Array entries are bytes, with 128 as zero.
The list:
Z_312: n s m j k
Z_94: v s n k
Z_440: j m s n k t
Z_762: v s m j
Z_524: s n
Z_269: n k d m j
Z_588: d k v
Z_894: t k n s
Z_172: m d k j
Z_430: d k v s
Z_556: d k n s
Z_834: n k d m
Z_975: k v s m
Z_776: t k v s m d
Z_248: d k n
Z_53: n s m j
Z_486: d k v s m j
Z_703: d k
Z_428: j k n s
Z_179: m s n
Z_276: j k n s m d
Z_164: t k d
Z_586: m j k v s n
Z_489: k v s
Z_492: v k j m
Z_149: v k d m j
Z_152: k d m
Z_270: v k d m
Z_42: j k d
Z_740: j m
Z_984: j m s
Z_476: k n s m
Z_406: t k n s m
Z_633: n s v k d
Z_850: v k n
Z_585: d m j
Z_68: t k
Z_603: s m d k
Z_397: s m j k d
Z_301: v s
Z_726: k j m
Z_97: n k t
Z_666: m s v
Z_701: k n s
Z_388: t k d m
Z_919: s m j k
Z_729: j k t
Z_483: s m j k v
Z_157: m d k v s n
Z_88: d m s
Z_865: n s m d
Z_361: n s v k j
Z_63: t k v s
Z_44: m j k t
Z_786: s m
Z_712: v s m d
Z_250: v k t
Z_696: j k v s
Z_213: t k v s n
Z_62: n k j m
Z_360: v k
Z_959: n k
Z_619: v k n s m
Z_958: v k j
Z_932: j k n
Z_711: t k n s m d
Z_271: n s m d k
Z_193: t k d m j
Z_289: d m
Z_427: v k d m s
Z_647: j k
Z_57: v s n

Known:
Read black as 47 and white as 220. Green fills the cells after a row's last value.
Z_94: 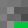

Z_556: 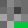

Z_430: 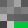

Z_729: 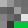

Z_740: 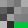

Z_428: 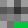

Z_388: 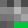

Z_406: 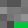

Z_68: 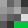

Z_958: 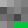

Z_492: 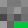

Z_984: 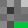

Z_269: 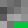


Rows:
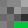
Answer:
Z_762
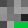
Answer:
Z_712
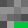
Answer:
Z_427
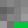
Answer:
Z_172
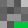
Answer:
Z_53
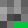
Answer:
Z_63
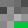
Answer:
Z_248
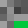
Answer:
Z_959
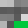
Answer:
Z_647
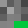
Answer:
Z_850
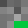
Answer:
Z_271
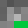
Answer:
Z_834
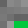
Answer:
Z_486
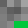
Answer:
Z_397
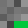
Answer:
Z_440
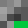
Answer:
Z_489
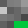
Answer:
Z_786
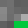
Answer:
Z_894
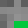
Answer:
Z_152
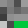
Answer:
Z_62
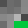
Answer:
Z_865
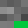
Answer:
Z_619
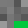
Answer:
Z_586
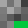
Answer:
Z_360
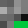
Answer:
Z_666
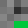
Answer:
Z_701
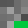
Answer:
Z_157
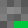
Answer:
Z_213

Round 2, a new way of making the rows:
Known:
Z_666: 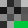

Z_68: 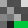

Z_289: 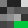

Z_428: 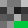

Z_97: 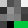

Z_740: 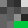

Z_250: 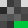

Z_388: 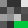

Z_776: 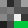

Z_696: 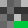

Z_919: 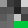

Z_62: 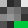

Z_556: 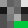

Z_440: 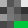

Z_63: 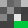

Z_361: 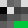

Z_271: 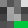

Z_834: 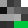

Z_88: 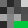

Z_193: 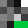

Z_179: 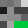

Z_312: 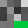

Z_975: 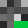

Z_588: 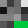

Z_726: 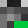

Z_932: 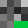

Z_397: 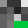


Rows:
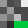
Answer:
Z_164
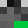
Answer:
Z_492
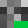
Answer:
Z_701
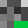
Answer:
Z_647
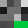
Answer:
Z_430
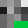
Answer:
Z_524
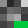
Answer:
Z_603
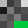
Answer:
Z_360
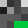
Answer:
Z_958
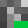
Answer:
Z_865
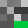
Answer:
Z_894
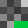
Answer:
Z_984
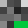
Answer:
Z_729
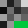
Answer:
Z_427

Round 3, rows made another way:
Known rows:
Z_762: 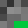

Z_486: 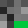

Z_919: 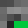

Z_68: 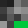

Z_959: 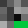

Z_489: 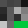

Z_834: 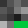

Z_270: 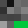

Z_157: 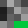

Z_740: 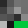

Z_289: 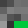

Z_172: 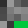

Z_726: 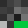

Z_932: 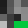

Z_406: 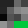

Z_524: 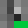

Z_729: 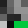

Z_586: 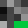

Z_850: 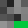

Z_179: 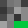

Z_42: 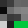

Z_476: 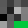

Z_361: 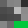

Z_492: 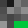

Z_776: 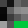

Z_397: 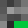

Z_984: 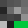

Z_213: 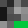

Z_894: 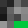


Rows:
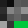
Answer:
Z_193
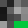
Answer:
Z_63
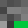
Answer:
Z_88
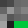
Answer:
Z_585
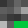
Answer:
Z_269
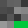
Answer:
Z_865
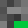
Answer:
Z_603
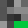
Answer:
Z_250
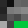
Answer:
Z_164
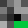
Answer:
Z_97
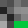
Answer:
Z_430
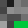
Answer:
Z_958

